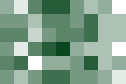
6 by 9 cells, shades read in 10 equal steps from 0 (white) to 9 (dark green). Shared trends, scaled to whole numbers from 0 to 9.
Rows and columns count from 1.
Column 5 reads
8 6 6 9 4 7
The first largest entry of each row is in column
4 7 7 5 7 4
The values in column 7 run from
3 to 8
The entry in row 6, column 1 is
5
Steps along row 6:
down up up same down same down down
